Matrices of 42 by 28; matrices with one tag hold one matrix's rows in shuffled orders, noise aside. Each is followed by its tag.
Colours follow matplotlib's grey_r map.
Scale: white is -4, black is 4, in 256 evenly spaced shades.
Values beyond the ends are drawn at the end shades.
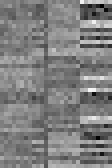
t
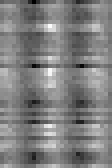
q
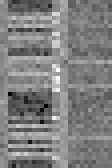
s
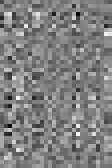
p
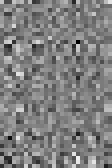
p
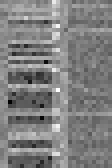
s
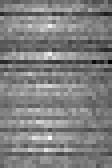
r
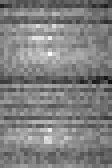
r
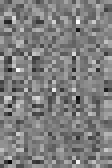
p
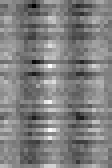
q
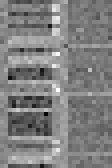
s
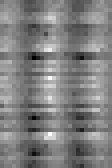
q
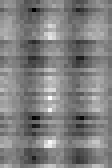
q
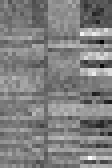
t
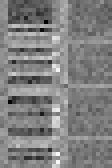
s
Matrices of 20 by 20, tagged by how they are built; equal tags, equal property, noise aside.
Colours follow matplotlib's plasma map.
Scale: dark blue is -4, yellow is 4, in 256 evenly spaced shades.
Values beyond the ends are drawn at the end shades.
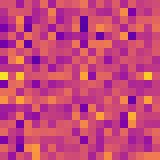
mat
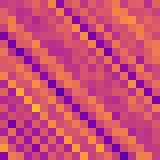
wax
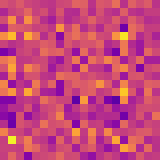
mat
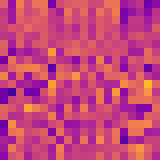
mat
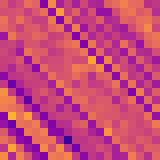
wax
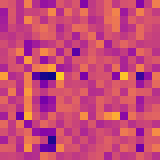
mat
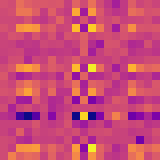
mat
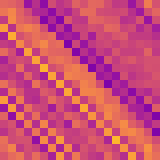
wax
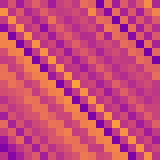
wax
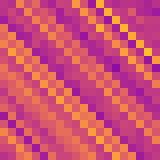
wax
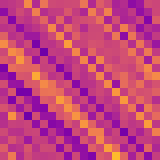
wax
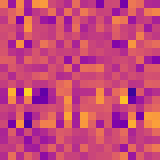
mat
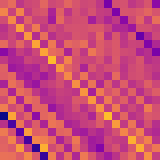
wax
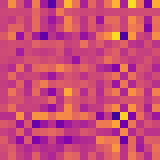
mat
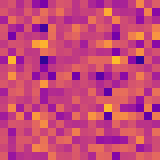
mat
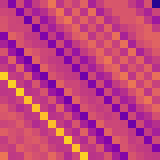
wax
